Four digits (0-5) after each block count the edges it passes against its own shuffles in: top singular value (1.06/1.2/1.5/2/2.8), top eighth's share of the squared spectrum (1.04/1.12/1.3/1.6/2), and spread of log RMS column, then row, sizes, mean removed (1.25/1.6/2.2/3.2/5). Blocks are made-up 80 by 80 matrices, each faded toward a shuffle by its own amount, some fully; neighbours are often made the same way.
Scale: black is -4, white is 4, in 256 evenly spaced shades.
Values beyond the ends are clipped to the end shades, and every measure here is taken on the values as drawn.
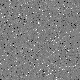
0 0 0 0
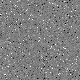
0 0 0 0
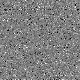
1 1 0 2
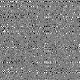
4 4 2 3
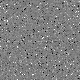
1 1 0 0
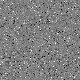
2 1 0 0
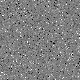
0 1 0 0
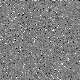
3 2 0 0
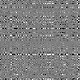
5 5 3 4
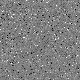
2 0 0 0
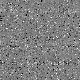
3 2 0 1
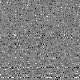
4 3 1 2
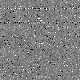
3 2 0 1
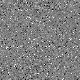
3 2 1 1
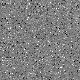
3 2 0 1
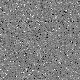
2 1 0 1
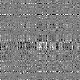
5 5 3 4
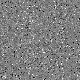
3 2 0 0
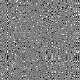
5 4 2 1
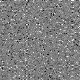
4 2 1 1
